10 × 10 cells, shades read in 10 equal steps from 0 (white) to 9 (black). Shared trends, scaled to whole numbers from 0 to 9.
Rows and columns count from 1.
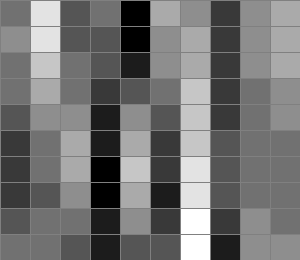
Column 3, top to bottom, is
6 6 5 5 4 3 3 4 5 6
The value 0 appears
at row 9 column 7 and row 10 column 7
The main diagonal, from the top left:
5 1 5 7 4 7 1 6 4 4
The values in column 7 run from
0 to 4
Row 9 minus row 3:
1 3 0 2 -4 3 -3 0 0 2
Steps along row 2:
down up same up down down up down down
